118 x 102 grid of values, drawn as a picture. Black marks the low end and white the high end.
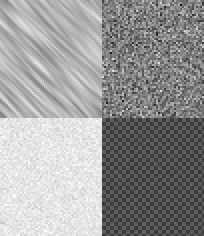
It is made of 2 by 2 panels. Panel 1,1: high, slanting down to the right. Panel 1,2: middling, fine-grained, strong in contrast. Panel 2,1: very high, fine-grained, faint in contrast. Panel 2,2: low, checkered.
